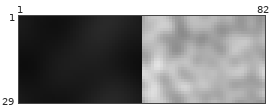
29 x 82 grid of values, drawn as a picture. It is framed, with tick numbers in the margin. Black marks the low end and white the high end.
The table splits into one row of 2 panels. Panel 1,1: very low, smooth, faint in contrast. Panel 1,2: high, blotchy.
